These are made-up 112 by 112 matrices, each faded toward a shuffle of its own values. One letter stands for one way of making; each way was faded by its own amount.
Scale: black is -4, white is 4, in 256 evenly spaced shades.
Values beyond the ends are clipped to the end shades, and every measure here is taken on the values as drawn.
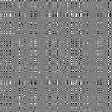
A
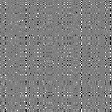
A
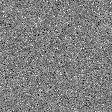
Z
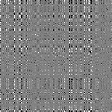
A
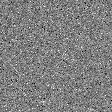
Z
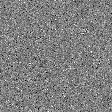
Z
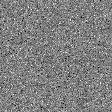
Z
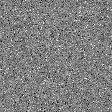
Z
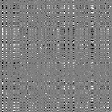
A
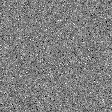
Z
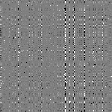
A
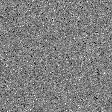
Z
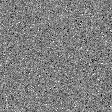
Z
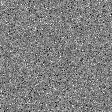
Z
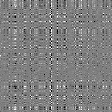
A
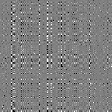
A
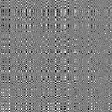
A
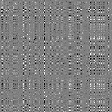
A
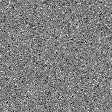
Z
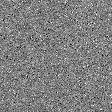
Z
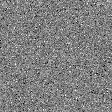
Z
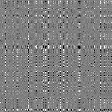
A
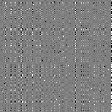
A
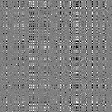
A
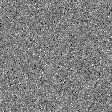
Z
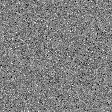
Z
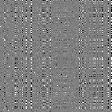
A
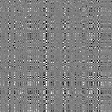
A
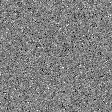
Z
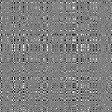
A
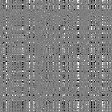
A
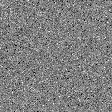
Z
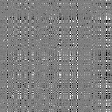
A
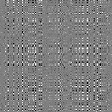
A
